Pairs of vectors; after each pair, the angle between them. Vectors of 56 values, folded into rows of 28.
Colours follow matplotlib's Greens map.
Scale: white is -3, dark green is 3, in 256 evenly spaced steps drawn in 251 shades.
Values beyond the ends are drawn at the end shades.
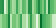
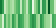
partly aligned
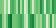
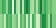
orthogonal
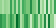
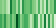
nearly parallel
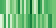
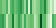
orthogonal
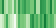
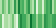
partly aligned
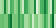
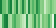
partly opposed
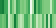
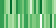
partly aligned
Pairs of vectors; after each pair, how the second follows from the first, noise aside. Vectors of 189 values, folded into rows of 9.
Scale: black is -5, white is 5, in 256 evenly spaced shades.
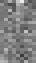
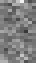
sign-scrambled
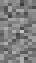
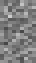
negated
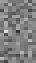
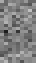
sign-scrambled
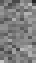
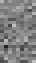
shuffled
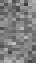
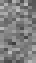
negated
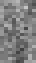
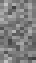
shuffled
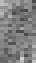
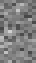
shuffled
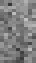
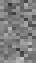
sign-scrambled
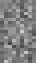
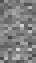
shuffled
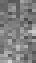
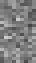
shuffled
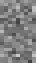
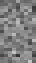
negated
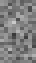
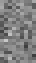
shuffled
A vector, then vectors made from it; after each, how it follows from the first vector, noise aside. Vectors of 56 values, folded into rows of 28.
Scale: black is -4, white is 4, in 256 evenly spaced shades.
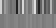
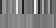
sign-scrambled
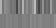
shrunk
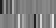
wrapped around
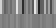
sign-scrambled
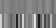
wrapped around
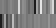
wrapped around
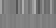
shrunk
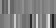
wrapped around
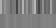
shrunk
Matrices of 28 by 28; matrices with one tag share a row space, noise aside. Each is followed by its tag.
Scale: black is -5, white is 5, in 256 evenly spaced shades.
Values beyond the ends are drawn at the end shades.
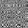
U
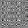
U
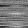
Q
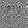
U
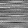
Q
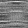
Q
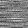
Q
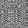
U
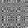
U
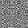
U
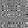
U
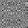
U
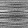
Q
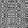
U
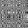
U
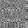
U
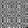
U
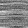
Q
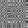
U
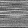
Q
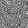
U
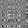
U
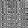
U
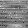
Q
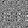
U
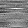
Q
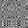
U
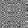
U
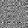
U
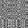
U
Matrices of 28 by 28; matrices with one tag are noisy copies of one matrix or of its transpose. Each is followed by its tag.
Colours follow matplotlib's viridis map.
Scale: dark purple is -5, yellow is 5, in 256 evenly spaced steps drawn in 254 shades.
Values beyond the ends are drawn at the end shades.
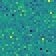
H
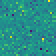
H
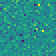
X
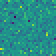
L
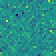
L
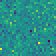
H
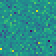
H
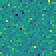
L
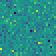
H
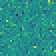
L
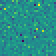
X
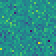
H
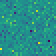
H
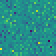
H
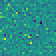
X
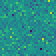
H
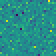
L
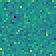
L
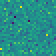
L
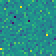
L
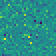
X
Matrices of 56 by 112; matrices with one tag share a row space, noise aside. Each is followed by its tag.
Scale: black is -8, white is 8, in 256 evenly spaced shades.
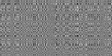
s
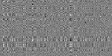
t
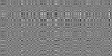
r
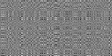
r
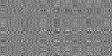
r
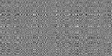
s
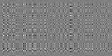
t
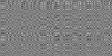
r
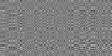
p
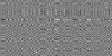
r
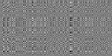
t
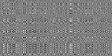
t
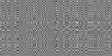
s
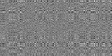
p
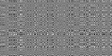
p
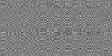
r
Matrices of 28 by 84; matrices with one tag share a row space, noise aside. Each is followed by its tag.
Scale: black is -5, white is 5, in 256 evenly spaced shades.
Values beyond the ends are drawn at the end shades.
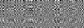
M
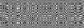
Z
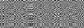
M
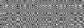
Z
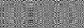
M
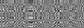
M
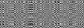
M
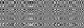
M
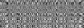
Z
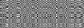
Z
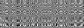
Z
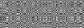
Z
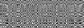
Z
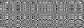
Z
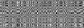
Z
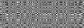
Z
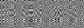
M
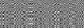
M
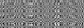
M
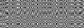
Z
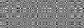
Z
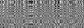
M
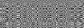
Z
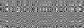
Z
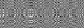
M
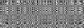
Z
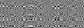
M
